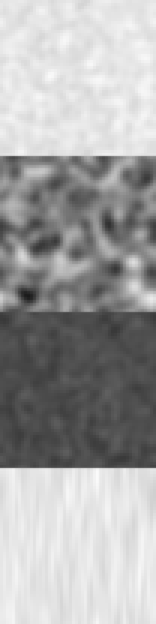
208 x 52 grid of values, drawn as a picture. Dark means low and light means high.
It is made of 4 by 1 panels. Panel 1,1: very high, blotchy, faint in contrast. Panel 2,1: middling, blotchy, strong in contrast. Panel 3,1: low, blotchy, faint in contrast. Panel 4,1: very high, streaked downward, faint in contrast.
